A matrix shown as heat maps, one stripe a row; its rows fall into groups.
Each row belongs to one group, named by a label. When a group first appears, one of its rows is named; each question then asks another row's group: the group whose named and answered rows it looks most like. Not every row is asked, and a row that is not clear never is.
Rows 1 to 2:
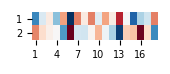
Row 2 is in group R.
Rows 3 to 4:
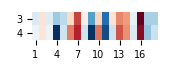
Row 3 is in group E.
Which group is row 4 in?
E
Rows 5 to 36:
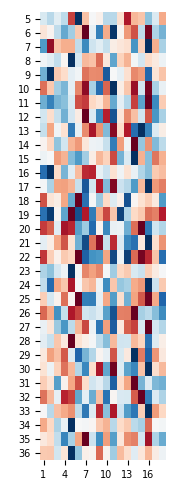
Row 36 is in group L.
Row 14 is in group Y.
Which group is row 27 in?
E
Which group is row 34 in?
L
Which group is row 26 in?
Y
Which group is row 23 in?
L
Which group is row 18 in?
R
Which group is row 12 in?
E
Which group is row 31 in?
Y
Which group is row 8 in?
L
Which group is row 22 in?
R
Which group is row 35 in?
E
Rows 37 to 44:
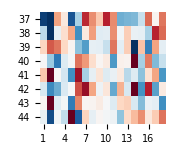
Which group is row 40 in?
Y
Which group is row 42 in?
Y
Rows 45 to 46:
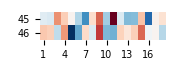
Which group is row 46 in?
L
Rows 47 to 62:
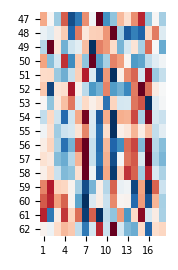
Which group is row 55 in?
E
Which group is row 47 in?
L
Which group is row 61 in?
R
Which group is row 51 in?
E
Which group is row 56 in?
E
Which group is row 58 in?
E
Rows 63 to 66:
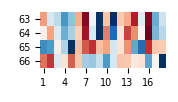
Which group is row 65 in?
L
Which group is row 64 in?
E
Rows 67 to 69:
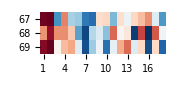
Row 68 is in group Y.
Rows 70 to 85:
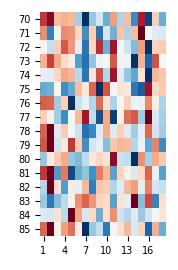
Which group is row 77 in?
E
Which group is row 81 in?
L
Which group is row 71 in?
R
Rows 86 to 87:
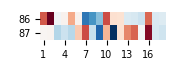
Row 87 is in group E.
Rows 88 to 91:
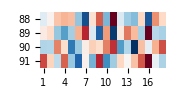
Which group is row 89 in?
E
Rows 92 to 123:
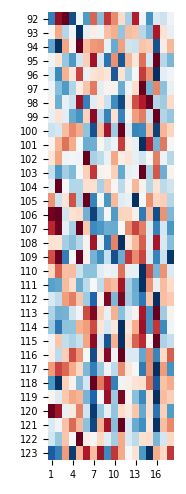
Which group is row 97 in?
Y
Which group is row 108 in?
E
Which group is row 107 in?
Y
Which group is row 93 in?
L
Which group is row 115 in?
E
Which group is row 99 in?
E
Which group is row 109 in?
Y
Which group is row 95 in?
E
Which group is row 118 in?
L
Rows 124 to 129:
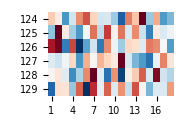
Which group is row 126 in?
L
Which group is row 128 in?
E
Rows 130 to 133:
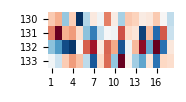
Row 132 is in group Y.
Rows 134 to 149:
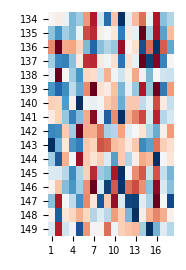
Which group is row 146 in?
E
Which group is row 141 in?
E
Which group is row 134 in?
E
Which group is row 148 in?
R
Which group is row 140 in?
L
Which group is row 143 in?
L
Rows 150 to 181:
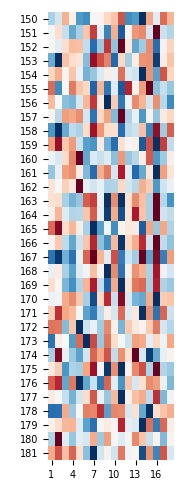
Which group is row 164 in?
E
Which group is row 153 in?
L
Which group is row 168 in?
E
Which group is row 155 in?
R
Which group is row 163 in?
E
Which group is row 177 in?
E
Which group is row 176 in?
L
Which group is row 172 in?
L
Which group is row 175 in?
E
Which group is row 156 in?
E
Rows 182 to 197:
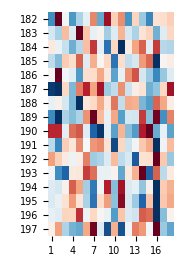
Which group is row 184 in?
E
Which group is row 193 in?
Y
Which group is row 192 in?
R
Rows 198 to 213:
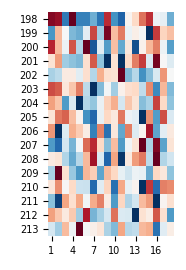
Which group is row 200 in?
R
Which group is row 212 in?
R
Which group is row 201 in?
E
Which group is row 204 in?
L
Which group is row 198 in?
L
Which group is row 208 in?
E
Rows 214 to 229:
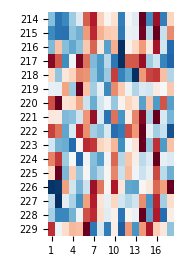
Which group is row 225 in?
L
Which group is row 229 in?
R
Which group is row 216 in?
E
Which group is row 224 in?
L
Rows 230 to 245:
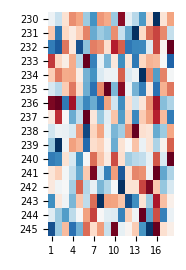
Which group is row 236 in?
L
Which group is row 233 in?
R
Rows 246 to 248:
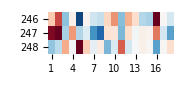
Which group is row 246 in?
L
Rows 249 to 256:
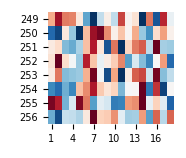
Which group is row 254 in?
Y
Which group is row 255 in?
Y
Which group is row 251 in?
E
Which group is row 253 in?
E
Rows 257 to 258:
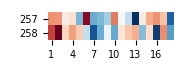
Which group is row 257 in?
R
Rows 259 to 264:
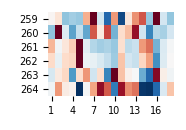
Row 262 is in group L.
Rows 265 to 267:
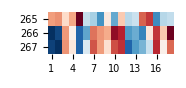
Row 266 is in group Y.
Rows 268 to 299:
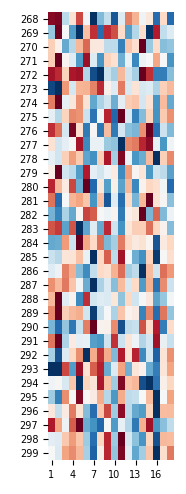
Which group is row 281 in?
R
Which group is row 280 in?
R
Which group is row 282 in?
Y
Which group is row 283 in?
L
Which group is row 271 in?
R
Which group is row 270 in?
Y
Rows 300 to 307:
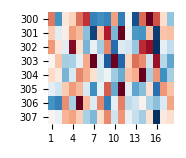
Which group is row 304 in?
Y
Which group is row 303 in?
E
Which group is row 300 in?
R
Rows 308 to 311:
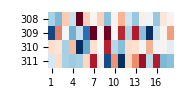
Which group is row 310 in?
L
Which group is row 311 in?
E
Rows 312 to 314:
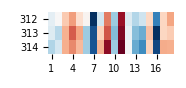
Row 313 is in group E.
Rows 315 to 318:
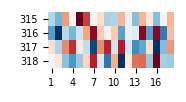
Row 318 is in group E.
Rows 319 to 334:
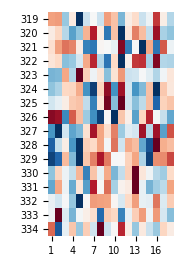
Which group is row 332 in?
L
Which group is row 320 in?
E
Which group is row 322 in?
E
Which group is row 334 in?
R
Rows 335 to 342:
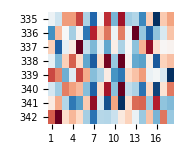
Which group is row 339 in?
Y
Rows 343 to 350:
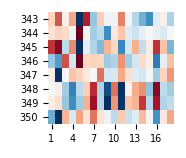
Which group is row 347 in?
R
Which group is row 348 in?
E
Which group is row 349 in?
E
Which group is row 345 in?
L
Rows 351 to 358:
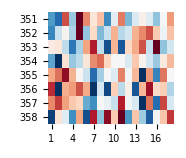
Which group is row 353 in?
E
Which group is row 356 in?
R
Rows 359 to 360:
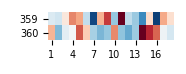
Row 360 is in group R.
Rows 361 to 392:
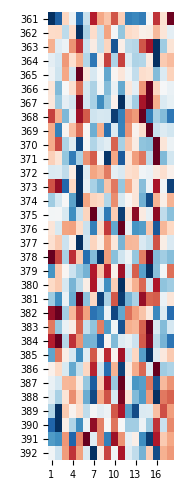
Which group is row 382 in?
Y
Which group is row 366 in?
R
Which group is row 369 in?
R
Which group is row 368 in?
Y
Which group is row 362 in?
L
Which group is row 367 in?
R
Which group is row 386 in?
E
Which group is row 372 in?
L
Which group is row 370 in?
L
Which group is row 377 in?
L
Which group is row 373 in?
L
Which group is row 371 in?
E
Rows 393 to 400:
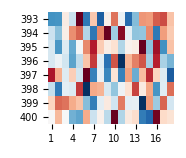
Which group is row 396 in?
E
